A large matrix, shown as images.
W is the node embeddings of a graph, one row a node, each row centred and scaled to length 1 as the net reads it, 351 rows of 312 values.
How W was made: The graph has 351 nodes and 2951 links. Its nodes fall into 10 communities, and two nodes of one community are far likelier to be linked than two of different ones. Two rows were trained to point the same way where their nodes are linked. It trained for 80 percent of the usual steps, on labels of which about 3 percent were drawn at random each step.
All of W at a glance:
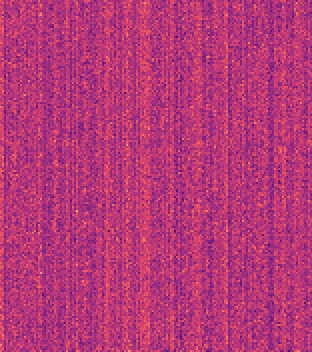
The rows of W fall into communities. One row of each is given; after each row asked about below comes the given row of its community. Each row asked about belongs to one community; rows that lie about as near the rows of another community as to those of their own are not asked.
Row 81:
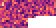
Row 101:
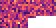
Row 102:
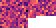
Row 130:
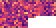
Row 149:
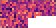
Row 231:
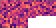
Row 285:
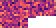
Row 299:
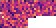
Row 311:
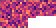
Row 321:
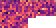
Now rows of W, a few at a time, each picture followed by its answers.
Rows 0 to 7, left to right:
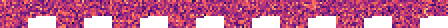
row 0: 81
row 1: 285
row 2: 101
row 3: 299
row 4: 101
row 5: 231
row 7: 231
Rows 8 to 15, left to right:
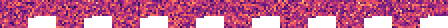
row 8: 101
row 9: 285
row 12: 299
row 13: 321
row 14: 321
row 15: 102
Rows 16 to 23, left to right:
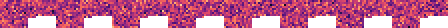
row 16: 149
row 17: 231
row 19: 299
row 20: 299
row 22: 311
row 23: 299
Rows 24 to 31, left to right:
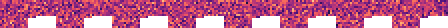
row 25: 149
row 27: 285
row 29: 149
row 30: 101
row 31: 321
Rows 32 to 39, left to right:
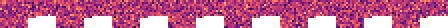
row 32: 81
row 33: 299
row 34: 311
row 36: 311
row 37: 149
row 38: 101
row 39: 101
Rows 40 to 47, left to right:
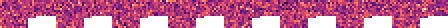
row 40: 285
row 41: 149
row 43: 299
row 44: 311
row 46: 299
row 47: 231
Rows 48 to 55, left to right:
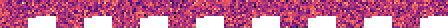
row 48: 149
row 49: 311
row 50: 81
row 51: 321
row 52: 81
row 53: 102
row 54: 101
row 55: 299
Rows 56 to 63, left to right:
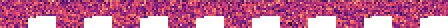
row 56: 285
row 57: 285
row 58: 149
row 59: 81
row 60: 311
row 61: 81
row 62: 101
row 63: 299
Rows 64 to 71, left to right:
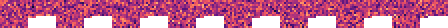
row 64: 81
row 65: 130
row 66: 299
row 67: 321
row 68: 101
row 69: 321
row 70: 101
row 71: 299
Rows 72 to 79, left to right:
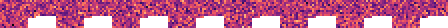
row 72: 231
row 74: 81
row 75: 102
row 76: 149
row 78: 231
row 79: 101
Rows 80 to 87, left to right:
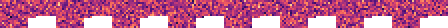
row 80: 311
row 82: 311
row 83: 285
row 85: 321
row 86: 285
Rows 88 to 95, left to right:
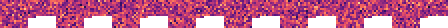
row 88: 285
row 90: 130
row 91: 299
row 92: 285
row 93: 101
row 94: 231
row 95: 321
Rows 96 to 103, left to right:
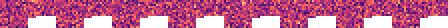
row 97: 101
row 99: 311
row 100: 285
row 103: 321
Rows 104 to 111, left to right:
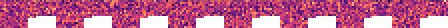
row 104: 102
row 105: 285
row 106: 231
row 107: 231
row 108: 81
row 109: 285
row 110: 130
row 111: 285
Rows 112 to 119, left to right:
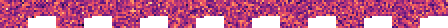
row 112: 101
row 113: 285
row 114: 130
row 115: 231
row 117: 299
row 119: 102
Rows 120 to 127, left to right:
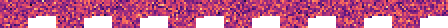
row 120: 101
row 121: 149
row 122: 321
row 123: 102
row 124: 149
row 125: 299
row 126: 299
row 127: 285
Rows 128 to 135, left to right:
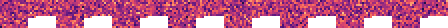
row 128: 101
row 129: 101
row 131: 102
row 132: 149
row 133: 102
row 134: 149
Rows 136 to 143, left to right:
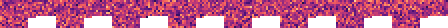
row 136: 285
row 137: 231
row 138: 285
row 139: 81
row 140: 102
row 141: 311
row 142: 321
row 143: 311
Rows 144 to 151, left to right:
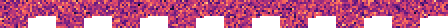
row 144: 311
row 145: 311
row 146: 149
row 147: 231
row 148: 81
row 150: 149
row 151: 299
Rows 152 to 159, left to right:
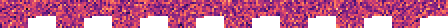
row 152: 231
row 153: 285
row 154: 130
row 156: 149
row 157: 285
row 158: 81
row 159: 101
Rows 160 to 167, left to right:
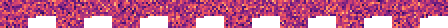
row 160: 285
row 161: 149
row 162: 81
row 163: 299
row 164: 285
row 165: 285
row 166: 285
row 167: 321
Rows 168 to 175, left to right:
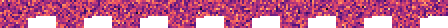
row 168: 102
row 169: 101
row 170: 321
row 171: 149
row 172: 285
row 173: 101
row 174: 81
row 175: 149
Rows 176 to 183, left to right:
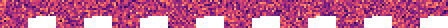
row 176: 81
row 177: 311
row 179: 102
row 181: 130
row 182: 285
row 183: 311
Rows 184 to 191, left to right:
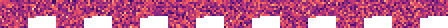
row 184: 102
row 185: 149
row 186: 231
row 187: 130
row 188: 321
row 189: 311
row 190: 285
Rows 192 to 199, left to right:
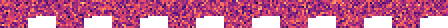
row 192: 102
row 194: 285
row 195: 81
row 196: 101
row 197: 130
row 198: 231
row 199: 101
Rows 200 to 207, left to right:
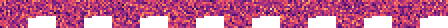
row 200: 102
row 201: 101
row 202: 101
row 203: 285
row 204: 299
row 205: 299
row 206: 149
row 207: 299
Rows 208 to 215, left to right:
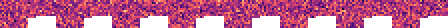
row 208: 102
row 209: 299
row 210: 311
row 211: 130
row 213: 101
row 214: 102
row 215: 101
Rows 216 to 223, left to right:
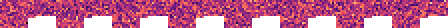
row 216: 130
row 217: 81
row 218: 130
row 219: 81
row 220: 311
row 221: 285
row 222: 285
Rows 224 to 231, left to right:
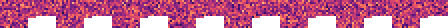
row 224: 102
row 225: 81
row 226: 311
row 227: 102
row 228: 130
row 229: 299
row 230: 231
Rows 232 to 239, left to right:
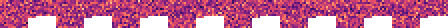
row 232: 130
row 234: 102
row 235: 81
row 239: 299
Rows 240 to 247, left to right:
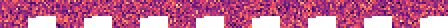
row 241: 299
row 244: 321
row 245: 130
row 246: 231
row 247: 101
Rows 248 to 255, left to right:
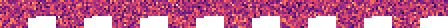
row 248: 231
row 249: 299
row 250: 81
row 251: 299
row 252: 321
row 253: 149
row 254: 102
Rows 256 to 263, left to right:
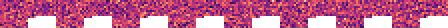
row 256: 130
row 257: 299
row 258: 101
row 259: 81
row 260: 130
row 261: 102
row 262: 285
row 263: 101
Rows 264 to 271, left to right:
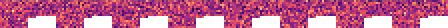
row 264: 311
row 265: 130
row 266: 299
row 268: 101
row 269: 102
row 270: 285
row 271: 285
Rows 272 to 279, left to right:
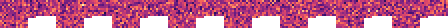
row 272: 101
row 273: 321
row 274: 231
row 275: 149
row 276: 101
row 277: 130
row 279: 285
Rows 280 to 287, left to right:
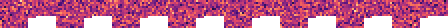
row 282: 81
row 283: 130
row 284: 299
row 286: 130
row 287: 101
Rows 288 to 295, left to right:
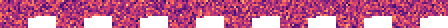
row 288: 149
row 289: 149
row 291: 81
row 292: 299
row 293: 81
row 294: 130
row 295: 299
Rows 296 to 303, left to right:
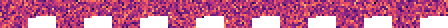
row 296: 321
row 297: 231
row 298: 231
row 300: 149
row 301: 285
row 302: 102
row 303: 285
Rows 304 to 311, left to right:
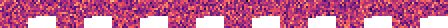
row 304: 81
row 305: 285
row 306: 231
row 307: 299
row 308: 102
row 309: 321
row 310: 130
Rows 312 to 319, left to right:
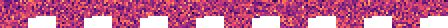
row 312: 321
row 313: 311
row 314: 299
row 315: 149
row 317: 299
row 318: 149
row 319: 101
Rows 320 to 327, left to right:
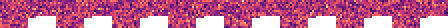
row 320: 101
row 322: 231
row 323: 231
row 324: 299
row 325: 101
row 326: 321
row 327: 149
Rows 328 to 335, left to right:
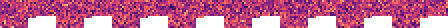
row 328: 299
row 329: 101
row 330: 321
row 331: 231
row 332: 321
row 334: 149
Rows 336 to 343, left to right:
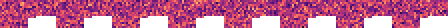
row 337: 285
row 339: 149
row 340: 231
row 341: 81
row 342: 311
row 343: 101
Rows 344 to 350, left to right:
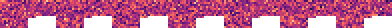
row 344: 231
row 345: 101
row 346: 311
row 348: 130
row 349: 299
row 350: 231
